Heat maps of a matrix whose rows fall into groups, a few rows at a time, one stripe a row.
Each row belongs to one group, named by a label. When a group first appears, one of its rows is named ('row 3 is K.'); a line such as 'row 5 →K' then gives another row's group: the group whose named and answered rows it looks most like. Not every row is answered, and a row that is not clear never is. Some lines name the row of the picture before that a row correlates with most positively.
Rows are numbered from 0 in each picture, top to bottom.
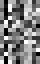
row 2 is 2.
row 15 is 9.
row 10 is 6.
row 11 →9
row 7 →9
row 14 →9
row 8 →6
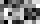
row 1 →2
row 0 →6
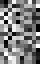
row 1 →2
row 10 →9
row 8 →2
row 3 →9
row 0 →9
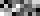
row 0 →6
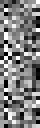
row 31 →6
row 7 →6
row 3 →6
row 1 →6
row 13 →2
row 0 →2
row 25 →2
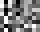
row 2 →6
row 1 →9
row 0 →9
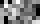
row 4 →9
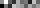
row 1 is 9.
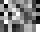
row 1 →9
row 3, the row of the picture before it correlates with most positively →1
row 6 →2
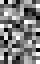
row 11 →2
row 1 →2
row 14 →9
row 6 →9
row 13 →6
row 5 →6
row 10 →9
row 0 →9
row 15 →2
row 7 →6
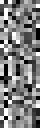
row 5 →9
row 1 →2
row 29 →9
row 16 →9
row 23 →6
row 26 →6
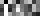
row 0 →9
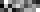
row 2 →2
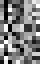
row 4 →9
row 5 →2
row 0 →6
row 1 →2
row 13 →6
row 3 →6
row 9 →9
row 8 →2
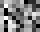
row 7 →9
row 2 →9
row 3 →6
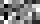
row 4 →9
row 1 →6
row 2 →2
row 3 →9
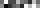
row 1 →6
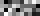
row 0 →6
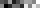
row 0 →2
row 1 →6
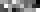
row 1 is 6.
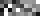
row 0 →2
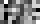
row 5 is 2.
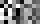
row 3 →9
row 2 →9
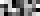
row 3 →6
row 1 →2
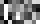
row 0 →6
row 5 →2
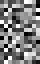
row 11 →9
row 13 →6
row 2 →2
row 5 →9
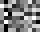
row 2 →6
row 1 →9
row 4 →6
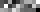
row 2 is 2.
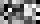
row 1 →6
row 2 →2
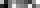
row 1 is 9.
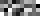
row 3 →9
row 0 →2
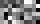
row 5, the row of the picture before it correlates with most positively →1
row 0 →6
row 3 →6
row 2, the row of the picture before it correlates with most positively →1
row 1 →2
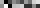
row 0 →6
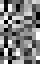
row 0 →6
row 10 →9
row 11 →9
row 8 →2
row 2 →9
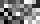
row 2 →6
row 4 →2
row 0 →6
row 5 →6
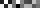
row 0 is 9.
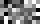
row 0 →6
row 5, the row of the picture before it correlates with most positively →0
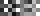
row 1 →2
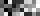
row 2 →6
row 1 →2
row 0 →2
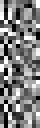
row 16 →9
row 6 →2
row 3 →9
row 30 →9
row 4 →9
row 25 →9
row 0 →6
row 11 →9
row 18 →2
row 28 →2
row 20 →2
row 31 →9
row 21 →6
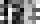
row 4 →9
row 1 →2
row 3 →2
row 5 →2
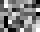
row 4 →9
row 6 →6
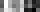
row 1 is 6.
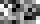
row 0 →2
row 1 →9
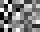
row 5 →6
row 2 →9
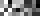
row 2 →9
